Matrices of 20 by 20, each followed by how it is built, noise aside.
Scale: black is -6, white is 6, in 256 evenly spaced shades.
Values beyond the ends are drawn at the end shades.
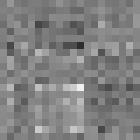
low rank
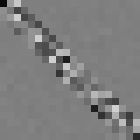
banded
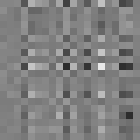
low rank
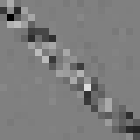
banded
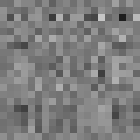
low rank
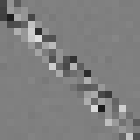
banded
